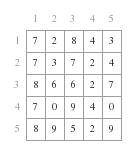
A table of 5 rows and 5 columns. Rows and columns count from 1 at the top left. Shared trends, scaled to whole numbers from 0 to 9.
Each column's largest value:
8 9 9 4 9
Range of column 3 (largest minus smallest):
4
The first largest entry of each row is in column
3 1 1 3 2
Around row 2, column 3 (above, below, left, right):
8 6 3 2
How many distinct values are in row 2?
4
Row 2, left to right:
7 3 7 2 4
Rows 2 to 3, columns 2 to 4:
3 7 2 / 6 6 2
